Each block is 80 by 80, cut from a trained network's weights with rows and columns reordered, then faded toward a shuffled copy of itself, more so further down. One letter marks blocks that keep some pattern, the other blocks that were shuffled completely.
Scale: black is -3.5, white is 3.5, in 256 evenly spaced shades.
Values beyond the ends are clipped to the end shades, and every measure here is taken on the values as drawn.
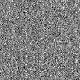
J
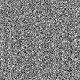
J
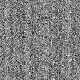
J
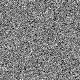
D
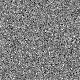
D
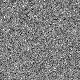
D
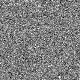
D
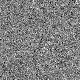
D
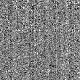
J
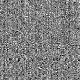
J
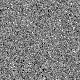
D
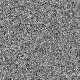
D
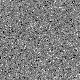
D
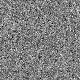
D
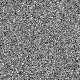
D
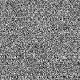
J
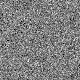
D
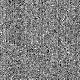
J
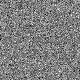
D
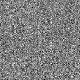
J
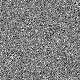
D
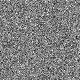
D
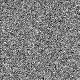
D
